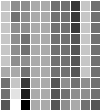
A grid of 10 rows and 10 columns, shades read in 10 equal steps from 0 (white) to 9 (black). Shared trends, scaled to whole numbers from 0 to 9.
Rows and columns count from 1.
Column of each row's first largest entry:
8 8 8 8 8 8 8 3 3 3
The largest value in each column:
6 5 9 3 3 6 5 7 5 6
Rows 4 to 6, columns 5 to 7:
3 5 5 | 3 5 5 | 3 5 5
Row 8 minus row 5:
3 -2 2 0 0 1 -1 -1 2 0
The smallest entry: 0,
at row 10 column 2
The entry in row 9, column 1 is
5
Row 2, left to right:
2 5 4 3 3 5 5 7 2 5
